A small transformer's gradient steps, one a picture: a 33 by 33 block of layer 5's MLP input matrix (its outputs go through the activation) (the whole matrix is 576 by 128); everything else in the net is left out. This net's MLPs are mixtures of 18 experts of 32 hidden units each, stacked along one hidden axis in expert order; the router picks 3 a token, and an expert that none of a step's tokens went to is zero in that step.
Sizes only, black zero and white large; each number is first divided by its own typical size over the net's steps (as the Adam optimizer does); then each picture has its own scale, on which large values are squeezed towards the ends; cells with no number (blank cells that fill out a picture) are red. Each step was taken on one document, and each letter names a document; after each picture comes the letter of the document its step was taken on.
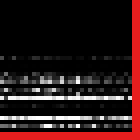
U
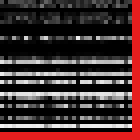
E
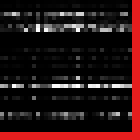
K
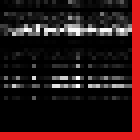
K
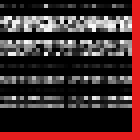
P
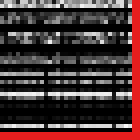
E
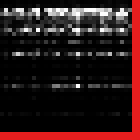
K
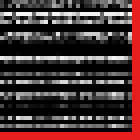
E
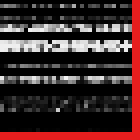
P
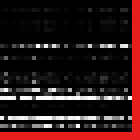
U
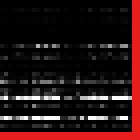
U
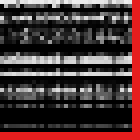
E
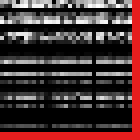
E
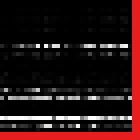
U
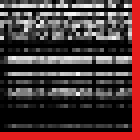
E
